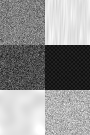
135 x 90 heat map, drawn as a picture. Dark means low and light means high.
The table splits into 3 rows of 2 panels. Panel 1,1: middling, fine-grained. Panel 1,2: very high, streaked downward, faint in contrast. Panel 2,1: low, fine-grained. Panel 2,2: very low, checkered, faint in contrast. Panel 3,1: very high, smooth, faint in contrast. Panel 3,2: high, fine-grained.
